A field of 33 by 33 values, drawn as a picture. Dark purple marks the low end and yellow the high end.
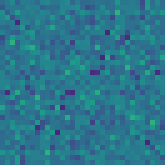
Average level on the scale: 40%. Odd rows or columns: none. Slope: none. Symmetry: a half turn. Seam: none. Grain: fine. Stripes: none.
